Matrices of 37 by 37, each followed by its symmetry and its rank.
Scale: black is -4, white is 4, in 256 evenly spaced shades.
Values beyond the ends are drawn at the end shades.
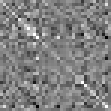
symmetric, rank five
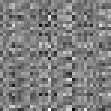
neither, rank three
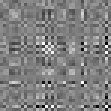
symmetric, rank three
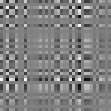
symmetric, rank one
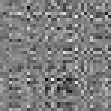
neither, rank five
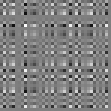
symmetric, rank one
